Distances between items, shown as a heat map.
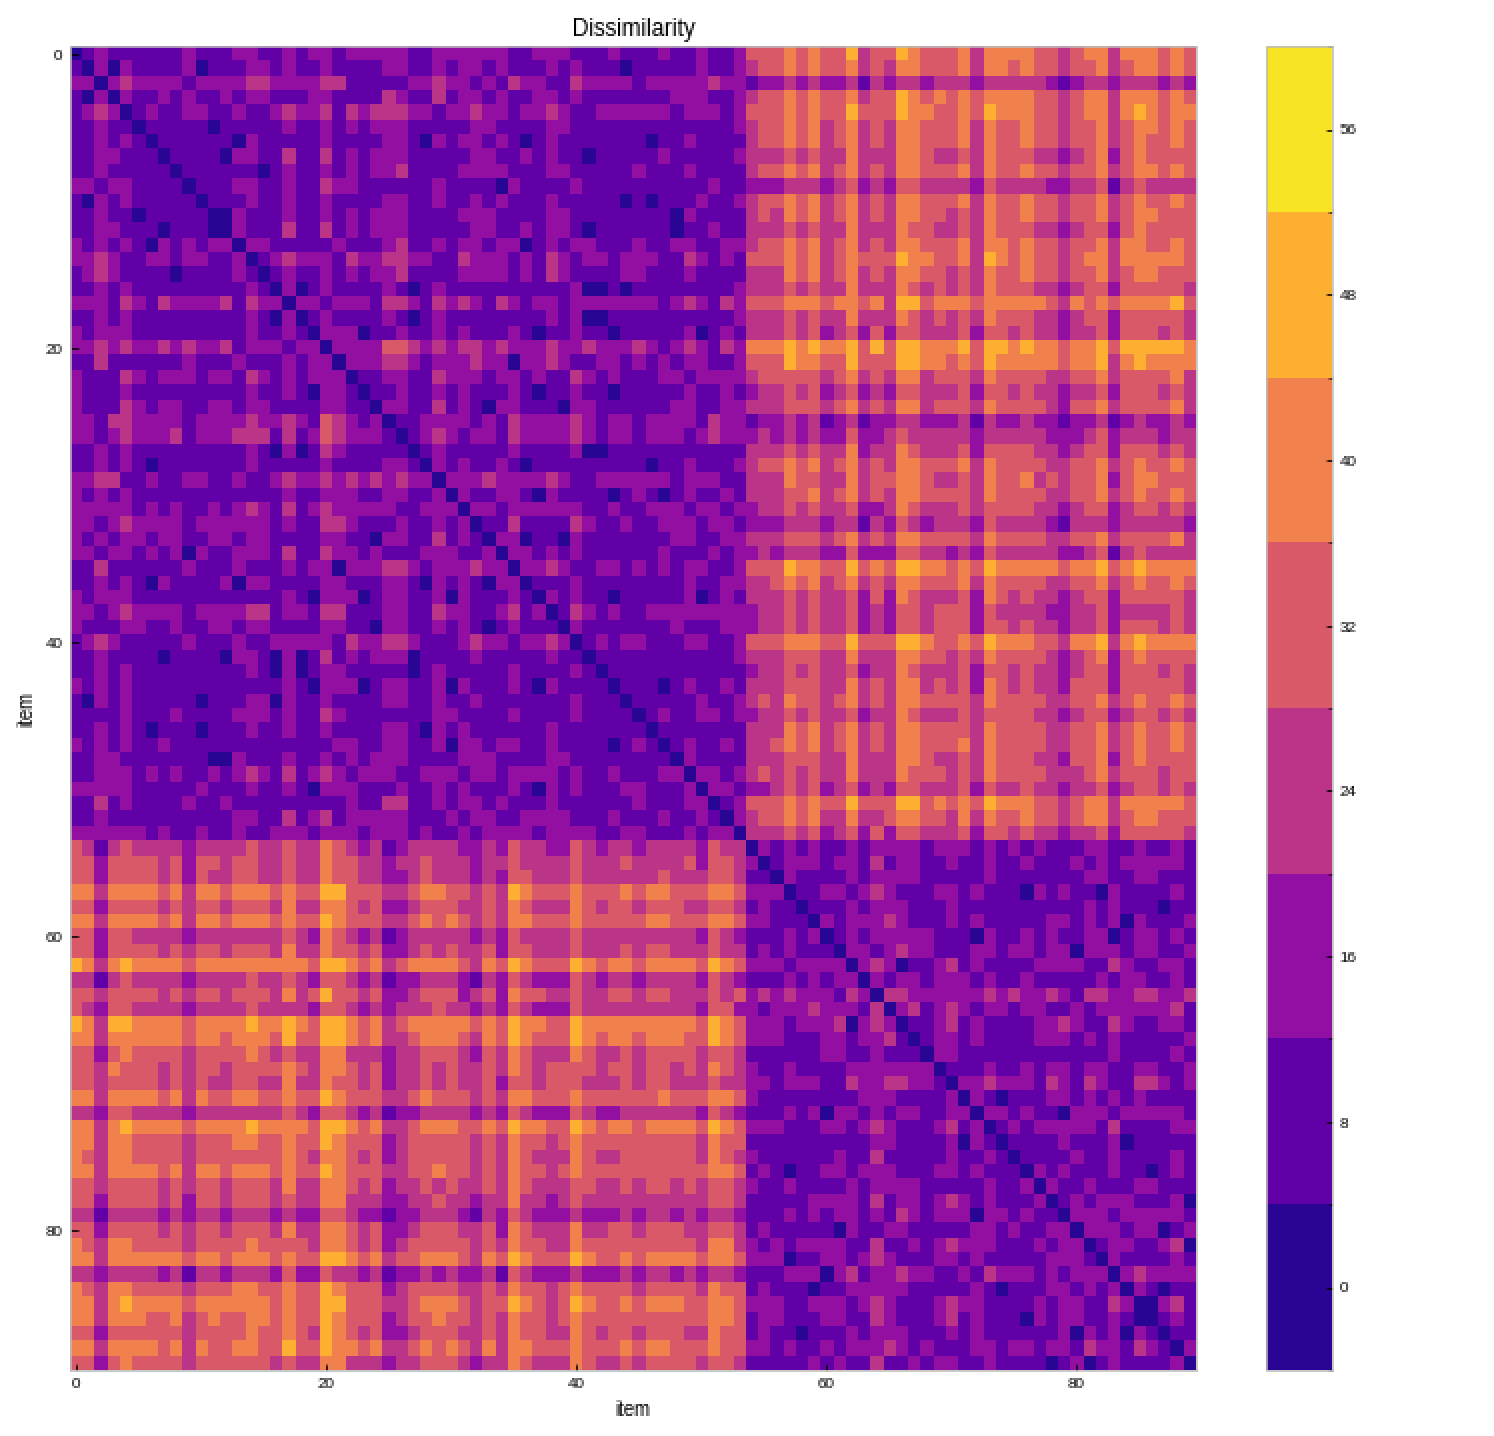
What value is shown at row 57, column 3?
40
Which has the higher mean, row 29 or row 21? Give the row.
21
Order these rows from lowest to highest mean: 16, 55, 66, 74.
16, 55, 74, 66
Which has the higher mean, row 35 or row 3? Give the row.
35
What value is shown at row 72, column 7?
24
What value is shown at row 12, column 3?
16
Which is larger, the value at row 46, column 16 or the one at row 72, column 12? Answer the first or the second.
the second
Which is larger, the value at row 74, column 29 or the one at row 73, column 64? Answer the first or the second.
the first
